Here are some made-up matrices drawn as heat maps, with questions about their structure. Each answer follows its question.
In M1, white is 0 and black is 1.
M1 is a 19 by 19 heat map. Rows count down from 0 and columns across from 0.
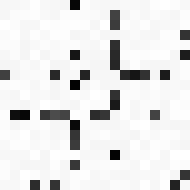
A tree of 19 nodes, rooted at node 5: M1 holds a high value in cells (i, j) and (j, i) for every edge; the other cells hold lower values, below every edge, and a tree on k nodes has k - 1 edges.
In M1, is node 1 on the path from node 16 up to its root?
no
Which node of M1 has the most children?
11
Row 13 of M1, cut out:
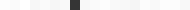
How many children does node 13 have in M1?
0
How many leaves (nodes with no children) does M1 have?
15
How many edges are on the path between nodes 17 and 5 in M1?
2
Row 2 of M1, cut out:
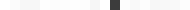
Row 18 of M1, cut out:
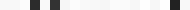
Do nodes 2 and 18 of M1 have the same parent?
no
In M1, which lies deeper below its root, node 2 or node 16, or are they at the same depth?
the same depth
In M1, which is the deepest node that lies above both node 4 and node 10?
11
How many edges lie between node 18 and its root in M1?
1
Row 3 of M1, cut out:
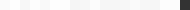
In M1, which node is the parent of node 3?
18
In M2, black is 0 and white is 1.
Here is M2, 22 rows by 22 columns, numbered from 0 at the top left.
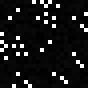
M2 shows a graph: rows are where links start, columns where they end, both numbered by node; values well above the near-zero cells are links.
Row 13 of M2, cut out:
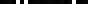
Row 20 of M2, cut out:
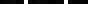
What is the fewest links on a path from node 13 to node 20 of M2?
2
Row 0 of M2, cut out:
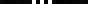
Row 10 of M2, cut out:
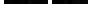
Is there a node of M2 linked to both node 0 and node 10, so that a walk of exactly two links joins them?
yes
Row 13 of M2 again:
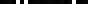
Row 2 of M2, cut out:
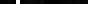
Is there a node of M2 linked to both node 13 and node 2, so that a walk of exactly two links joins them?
yes
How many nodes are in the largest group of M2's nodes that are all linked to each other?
3
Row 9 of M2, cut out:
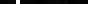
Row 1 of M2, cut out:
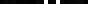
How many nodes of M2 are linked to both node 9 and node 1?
0
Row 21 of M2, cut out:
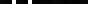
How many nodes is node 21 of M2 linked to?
2
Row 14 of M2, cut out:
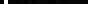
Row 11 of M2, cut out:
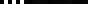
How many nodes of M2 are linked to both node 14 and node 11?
1
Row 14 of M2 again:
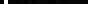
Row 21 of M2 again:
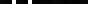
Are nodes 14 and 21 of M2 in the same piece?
yes
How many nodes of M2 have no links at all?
1
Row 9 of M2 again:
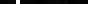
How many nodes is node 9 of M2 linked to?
1
